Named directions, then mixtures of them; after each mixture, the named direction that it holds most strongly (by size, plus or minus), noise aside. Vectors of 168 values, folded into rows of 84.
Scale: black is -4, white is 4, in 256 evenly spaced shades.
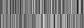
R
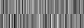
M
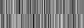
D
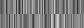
M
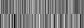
M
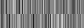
D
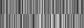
R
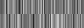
D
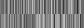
R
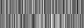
R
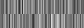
M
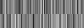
D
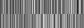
R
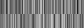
R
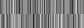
D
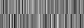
M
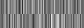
M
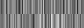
D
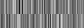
D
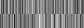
M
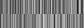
R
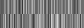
M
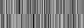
D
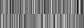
R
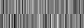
M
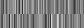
M
